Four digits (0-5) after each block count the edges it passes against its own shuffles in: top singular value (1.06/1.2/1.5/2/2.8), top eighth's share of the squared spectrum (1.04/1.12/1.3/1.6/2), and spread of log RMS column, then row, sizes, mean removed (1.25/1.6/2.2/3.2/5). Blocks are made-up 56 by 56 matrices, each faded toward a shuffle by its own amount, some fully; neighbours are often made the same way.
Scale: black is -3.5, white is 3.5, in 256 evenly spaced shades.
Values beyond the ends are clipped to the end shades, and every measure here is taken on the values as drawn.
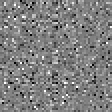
3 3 1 1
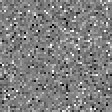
2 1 1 0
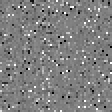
1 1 0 0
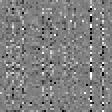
4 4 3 1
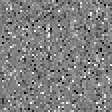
2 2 1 0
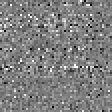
2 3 1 3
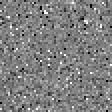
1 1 0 0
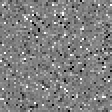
1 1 0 0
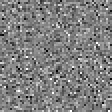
3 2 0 1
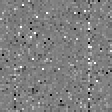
2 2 1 0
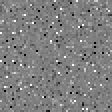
0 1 0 0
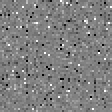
0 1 0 0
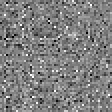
3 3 1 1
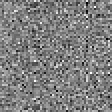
4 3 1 1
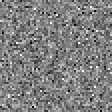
1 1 0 0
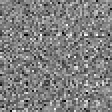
4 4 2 2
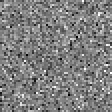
1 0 0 0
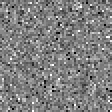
1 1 0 0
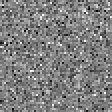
0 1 0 0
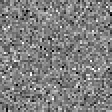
2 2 0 0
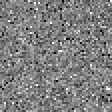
1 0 0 0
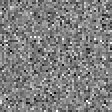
1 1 0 0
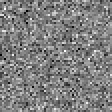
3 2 0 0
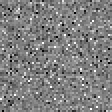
1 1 0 0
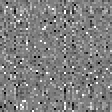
4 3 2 1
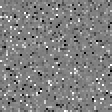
0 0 0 0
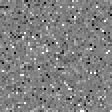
0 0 0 0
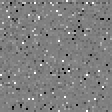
2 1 0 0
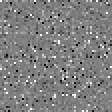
2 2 0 1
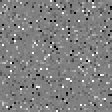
0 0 0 0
